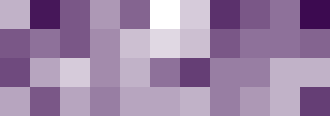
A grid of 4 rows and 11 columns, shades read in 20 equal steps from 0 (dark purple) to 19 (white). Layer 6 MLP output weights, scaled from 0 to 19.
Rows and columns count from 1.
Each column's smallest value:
5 1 6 9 7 8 4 3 6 8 0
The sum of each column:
36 27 39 40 46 55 46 27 34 42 24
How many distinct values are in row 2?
6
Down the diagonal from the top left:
13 8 15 9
